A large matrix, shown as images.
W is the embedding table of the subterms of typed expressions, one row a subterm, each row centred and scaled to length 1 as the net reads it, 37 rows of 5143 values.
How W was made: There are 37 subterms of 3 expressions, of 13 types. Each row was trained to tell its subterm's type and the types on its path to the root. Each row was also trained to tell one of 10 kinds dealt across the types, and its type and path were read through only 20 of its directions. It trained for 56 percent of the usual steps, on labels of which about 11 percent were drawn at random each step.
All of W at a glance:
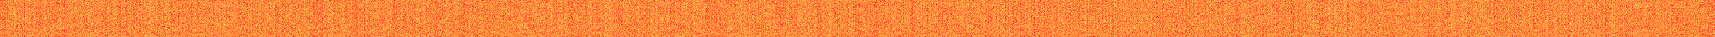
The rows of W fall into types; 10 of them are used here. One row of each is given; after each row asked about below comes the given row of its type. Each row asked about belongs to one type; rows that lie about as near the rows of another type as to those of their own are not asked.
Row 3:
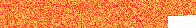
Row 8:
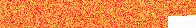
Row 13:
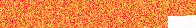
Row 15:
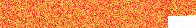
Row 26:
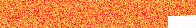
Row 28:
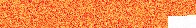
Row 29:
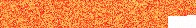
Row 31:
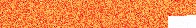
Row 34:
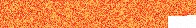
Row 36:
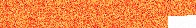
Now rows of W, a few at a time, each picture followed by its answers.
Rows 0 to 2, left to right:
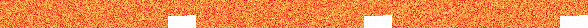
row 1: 28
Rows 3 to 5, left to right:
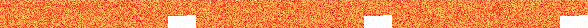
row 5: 31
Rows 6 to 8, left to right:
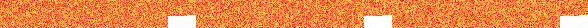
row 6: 3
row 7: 13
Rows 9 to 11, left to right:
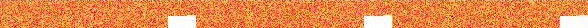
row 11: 8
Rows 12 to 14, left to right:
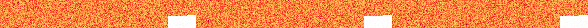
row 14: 13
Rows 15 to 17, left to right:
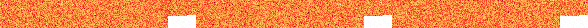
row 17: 29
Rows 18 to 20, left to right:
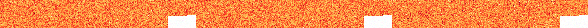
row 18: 29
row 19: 29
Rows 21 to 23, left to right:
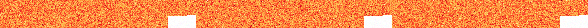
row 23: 8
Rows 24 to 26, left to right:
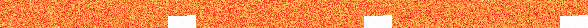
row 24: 31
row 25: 28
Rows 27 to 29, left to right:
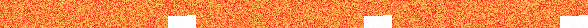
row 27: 28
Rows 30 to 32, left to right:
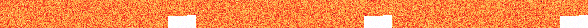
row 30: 3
